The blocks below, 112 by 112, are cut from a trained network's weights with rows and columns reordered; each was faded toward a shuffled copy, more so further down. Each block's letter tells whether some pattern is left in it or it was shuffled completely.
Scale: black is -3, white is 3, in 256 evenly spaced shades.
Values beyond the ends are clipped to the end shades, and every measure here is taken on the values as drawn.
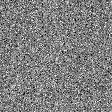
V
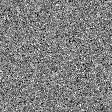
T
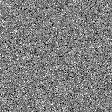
V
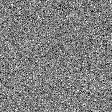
V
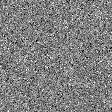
T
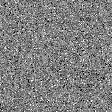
V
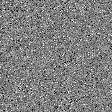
V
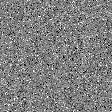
T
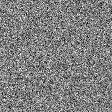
V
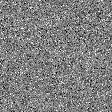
T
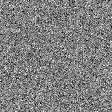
T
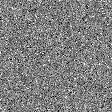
T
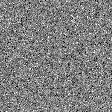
T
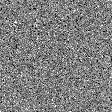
V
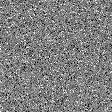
T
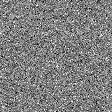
T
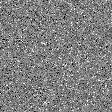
T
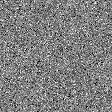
V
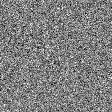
T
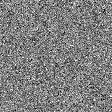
T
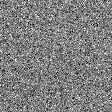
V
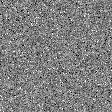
T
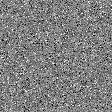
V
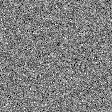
T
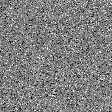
T
